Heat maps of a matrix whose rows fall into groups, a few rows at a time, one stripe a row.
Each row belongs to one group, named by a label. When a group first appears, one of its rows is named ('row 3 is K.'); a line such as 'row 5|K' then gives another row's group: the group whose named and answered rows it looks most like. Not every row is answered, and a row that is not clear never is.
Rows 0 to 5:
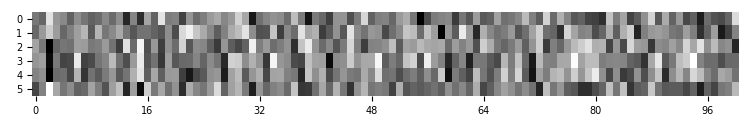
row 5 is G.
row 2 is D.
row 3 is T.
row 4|T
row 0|G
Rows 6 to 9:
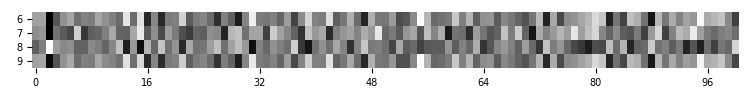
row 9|D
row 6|D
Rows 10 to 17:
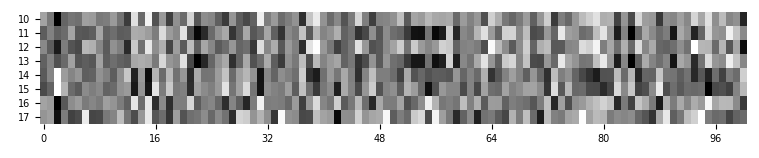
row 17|T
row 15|G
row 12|D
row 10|D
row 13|T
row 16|D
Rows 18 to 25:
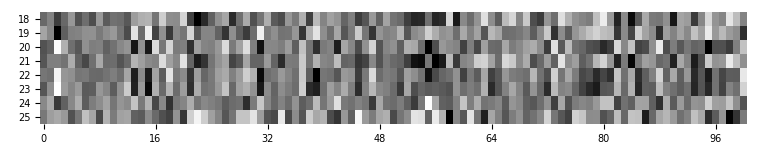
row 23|G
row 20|G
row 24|D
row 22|G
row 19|D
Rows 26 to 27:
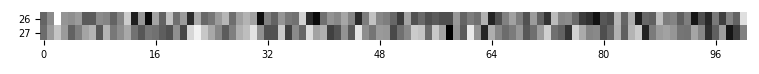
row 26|G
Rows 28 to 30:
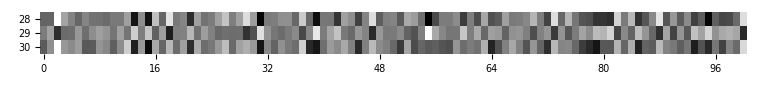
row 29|D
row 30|G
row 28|G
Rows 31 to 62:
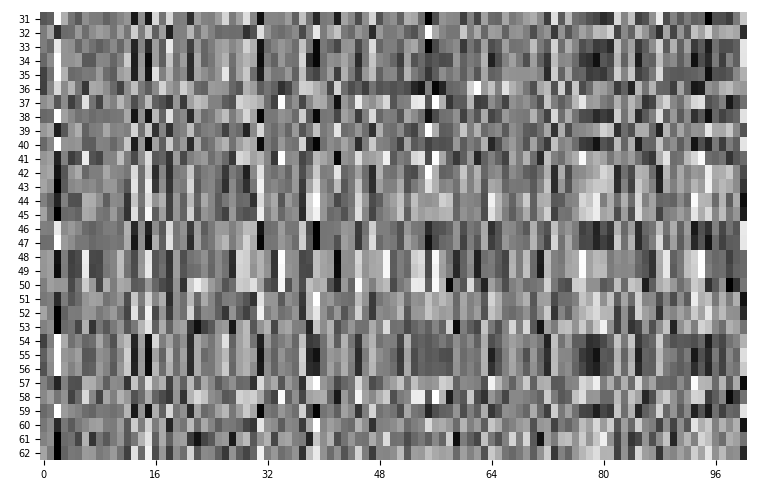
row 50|T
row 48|T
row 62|D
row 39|D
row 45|D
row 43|D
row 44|D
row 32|D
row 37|T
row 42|D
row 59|G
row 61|T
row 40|G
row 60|D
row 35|G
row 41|T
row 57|D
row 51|D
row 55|G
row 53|T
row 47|G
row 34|G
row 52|D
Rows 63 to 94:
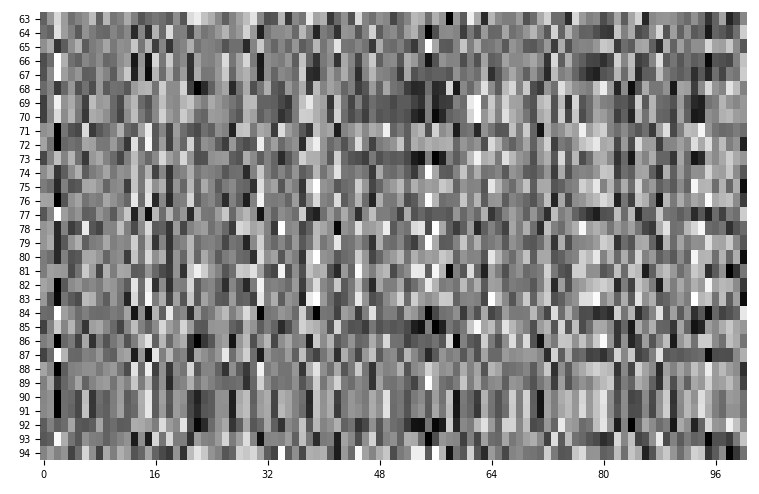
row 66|G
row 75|D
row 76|D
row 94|T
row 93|G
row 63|T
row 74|D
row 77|G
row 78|T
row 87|G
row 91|T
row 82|D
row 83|D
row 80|D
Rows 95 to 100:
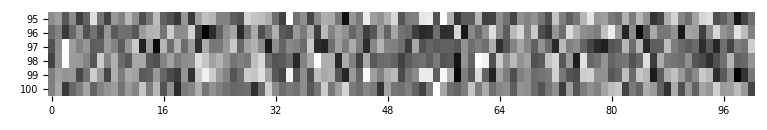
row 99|T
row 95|T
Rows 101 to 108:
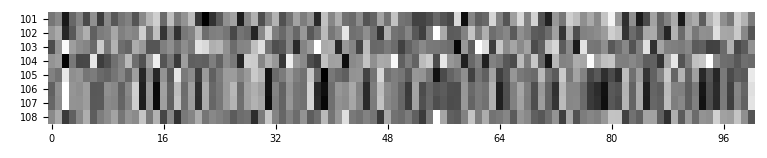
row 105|G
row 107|G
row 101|T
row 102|D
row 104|T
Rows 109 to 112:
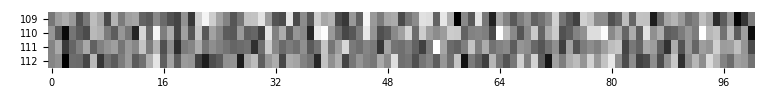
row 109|T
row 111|D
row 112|T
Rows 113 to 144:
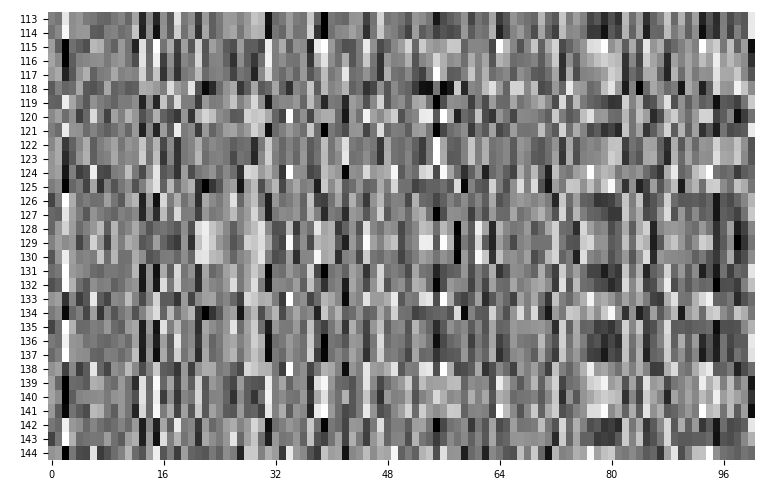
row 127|G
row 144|T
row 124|T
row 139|D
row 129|T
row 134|T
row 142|G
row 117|D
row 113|G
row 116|D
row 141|D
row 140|D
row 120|T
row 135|G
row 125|T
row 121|G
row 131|G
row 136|G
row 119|G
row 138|T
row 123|D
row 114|G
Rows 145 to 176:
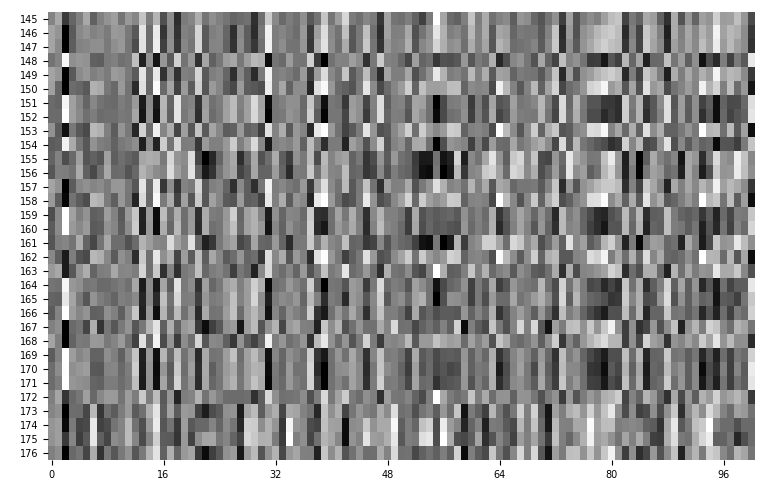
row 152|G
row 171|G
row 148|G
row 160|G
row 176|T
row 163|D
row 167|T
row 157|D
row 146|D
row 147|D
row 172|D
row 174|T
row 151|G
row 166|G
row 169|G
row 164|G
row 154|G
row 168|D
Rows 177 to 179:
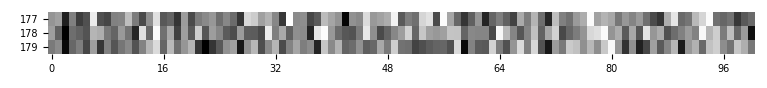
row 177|T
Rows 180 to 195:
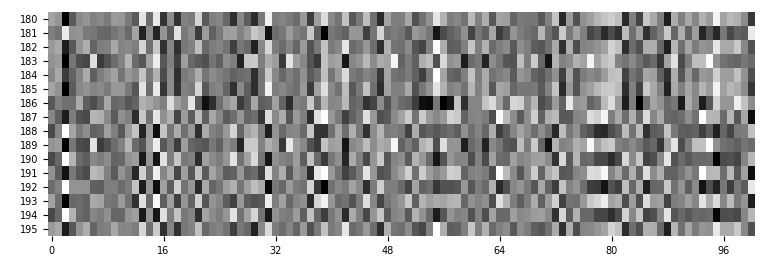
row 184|D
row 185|D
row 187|D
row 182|D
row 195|D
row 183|T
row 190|G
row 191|D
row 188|G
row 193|D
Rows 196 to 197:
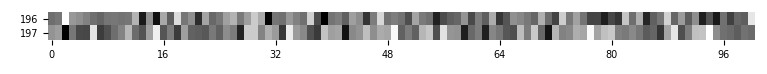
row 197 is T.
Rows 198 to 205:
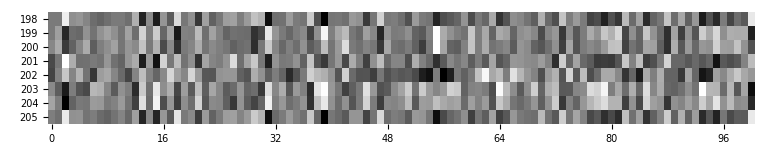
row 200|D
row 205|G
